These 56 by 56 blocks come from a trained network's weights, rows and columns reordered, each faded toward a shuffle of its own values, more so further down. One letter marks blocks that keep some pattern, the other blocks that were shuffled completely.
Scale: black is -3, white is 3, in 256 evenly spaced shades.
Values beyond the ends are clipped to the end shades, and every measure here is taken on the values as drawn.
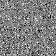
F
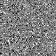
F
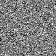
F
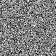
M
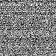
F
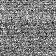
F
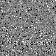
F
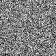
M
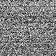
F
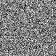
M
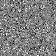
F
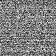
F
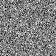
M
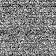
F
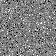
M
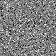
M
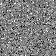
M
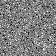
M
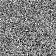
M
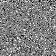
F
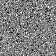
M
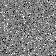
M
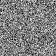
M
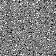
F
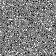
M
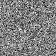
M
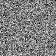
M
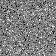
M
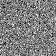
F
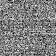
F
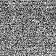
F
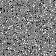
F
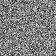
M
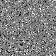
F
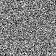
M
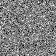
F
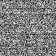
F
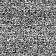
F
